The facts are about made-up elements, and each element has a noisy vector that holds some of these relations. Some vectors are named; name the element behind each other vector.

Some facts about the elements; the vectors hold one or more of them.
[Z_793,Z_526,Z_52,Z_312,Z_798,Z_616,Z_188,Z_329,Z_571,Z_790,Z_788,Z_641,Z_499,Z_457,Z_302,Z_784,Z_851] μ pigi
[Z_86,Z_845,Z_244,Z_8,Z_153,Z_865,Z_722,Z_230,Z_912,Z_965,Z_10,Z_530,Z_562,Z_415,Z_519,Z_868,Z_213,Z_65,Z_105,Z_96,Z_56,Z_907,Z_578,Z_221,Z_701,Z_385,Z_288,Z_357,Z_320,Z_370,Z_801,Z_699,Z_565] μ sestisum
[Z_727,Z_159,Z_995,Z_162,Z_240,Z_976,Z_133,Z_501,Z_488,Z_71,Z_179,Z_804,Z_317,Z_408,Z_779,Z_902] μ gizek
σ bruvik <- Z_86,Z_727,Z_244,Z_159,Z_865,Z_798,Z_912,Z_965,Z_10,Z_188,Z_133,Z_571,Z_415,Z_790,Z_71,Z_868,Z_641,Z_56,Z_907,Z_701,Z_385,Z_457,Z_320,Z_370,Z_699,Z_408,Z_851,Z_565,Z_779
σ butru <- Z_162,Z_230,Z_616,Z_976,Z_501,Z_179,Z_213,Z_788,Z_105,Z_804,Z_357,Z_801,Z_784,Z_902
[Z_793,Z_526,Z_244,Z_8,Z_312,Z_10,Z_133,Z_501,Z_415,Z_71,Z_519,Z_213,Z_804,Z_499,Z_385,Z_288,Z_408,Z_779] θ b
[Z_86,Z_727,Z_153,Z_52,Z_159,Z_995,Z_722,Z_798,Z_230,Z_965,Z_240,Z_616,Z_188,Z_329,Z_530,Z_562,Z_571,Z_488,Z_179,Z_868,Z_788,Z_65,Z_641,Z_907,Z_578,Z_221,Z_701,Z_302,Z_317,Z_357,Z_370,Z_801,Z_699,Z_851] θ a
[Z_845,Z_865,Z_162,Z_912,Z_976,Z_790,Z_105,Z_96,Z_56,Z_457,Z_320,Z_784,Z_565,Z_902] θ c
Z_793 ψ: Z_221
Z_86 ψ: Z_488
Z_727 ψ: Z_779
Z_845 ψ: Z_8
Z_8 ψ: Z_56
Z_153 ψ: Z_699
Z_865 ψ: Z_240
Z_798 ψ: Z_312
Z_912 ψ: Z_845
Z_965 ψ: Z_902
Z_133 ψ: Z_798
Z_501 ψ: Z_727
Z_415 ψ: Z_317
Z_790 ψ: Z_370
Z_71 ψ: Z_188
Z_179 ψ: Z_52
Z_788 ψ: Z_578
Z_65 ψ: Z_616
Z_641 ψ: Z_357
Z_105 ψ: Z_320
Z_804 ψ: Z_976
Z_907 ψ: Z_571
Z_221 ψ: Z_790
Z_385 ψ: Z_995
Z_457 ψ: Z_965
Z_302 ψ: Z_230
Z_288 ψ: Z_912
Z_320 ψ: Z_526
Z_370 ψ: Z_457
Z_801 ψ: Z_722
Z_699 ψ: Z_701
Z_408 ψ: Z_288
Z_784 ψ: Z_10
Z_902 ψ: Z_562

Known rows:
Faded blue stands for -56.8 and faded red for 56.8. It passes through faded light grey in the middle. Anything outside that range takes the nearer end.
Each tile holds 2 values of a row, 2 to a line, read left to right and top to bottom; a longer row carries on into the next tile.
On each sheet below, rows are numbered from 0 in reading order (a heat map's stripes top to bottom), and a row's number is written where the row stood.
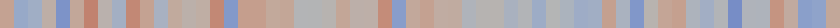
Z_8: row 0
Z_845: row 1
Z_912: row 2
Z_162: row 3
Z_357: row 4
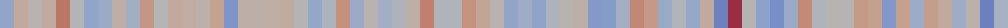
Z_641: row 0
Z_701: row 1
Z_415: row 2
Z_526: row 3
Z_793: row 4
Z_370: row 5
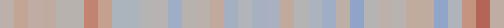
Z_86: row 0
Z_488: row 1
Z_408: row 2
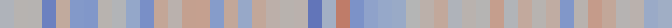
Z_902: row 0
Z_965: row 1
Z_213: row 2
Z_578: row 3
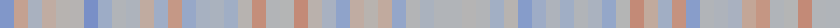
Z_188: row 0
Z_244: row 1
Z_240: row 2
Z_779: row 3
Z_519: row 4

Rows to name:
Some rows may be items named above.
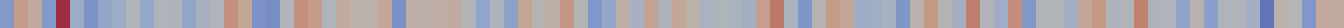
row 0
Z_790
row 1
Z_499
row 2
Z_701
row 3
Z_851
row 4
Z_801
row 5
Z_10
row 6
Z_519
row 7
Z_616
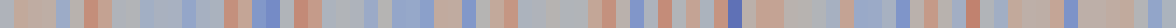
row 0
Z_530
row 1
Z_499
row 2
Z_976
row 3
Z_105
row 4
Z_56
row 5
Z_10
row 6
Z_701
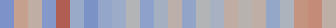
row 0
Z_457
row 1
Z_133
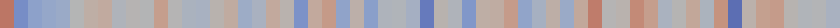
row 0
Z_213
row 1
Z_179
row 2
Z_616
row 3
Z_288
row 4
Z_56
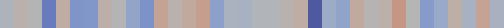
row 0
Z_902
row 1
Z_562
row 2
Z_851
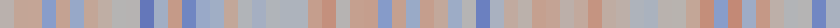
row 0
Z_965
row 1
Z_501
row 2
Z_370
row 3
Z_153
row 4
Z_221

